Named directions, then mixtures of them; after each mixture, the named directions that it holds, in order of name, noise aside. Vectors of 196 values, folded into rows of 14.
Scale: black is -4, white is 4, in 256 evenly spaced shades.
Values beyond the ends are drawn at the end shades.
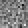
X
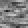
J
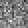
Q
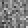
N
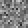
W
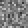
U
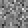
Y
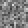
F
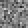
J, N, U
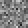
W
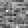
J, Q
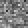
J, Q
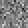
Y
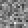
F, X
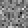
U, W, Y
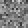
W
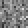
N, Y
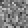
U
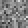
N, W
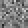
W, Y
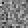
N, U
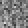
N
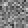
F, Q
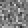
U, X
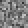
F, U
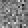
X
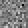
X, Y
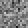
J, U, W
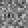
U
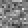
J, W, Y
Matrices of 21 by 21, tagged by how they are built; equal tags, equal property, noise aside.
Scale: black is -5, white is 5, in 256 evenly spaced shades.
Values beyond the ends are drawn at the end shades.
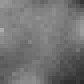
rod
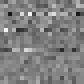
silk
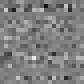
silk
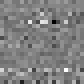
silk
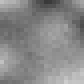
rod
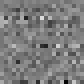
silk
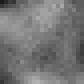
rod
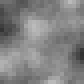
rod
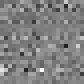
silk
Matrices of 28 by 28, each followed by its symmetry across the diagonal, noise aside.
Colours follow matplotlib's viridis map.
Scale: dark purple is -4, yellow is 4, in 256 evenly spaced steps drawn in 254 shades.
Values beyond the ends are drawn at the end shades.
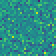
symmetric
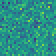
neither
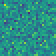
symmetric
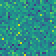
neither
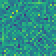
symmetric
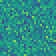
neither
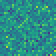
symmetric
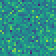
neither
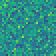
symmetric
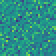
symmetric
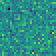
symmetric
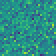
symmetric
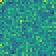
symmetric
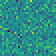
neither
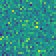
neither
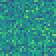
neither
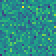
neither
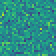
neither
